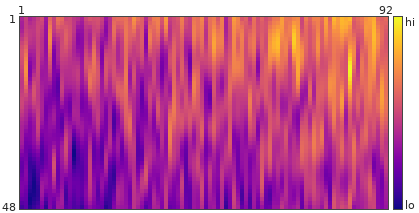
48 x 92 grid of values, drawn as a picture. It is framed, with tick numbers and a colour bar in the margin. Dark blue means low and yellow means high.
Neither half mirrors the other. There is an overall slope up to the top right. The bottom left is the ninth with the lowest average. Streaks run downward.
